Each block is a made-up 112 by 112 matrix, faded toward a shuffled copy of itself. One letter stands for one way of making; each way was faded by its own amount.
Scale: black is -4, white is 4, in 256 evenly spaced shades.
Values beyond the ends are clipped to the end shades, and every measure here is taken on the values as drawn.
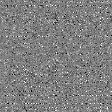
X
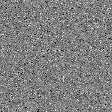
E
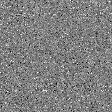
E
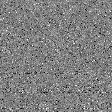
E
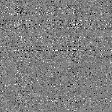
X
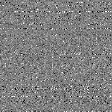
X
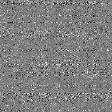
X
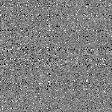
X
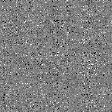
X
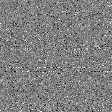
E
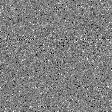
E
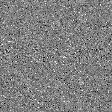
E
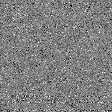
E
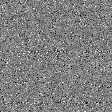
E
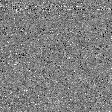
E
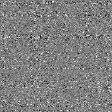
X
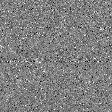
E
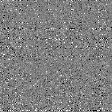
X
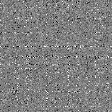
X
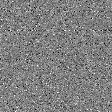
E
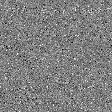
E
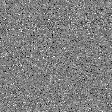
E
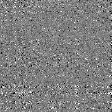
X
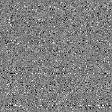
X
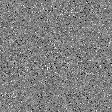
E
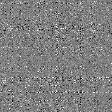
X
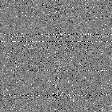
X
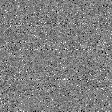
E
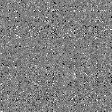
X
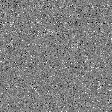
E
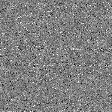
E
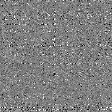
X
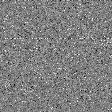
E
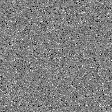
E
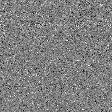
E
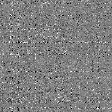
X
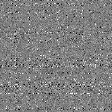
X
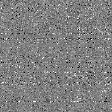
X
